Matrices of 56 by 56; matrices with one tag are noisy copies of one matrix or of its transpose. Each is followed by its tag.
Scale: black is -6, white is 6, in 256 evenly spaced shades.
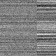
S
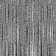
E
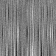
E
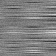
E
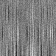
E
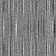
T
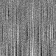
E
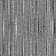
T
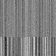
S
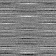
T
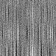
E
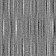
T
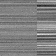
S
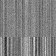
S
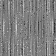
T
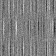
T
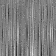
E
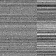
S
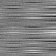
E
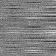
E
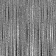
E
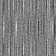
T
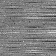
E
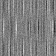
T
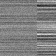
S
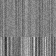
S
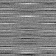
T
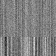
S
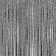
E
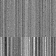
S
